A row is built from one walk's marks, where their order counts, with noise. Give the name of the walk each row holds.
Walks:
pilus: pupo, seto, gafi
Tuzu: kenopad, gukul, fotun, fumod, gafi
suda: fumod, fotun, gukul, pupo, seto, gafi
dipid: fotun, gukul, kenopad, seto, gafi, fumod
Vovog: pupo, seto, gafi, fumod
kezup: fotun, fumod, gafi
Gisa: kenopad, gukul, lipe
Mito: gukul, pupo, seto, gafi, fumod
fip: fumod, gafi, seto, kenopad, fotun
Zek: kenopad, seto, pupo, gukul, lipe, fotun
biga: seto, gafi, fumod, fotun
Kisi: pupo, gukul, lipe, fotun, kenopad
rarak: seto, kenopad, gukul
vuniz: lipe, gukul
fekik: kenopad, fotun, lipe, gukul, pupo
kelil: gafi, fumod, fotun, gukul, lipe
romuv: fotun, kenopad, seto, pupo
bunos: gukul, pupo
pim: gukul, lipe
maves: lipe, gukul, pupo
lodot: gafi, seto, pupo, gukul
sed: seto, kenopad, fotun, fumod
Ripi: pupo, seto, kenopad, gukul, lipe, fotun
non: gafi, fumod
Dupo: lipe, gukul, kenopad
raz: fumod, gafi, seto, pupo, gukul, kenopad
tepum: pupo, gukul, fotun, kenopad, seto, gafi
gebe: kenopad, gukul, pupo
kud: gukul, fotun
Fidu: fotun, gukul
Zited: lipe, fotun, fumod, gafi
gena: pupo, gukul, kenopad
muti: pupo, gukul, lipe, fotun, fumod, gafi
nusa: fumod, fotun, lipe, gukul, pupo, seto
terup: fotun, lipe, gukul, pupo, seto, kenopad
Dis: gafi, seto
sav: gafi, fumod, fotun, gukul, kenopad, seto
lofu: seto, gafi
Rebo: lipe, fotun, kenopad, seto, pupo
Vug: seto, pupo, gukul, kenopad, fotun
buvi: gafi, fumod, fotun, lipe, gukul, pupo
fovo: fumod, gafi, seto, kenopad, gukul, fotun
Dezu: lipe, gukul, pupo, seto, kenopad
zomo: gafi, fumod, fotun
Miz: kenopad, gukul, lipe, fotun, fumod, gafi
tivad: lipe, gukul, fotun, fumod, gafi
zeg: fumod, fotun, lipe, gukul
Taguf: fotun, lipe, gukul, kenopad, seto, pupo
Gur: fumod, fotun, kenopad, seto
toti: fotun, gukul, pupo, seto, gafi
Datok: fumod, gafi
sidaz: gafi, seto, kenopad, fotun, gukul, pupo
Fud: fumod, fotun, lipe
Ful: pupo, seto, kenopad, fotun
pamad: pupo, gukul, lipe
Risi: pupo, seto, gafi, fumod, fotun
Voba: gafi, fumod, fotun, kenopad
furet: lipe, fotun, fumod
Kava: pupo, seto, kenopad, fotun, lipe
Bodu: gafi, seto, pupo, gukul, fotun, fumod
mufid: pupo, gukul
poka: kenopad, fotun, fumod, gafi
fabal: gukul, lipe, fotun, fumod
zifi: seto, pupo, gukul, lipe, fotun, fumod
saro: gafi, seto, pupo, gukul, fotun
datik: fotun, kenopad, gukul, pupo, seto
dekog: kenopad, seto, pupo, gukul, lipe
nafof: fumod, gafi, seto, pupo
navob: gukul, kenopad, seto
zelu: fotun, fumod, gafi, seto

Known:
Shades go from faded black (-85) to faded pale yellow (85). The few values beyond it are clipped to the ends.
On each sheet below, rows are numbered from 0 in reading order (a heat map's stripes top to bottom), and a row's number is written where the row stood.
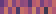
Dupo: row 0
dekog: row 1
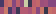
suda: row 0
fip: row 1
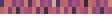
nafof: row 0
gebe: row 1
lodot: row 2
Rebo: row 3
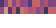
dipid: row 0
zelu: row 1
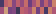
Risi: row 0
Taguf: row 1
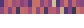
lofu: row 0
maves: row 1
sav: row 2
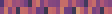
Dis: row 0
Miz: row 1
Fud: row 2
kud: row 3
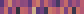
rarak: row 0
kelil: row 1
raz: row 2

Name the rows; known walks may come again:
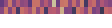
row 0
Dupo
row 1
maves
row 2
buvi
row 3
kud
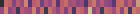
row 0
Rebo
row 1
dekog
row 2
lofu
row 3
non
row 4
fekik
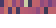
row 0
toti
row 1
poka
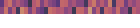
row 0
pim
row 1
fabal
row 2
zelu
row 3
Vovog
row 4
Bodu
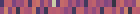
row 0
lodot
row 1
suda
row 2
kezup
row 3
sed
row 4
Ful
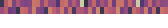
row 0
Miz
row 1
zeg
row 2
Dezu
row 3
Vug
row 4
nusa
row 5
navob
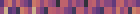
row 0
kelil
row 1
Voba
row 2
Zited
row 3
furet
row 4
pamad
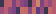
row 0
muti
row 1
Ripi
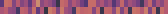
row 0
tivad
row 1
Gisa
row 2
Kisi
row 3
Datok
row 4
gena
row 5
raz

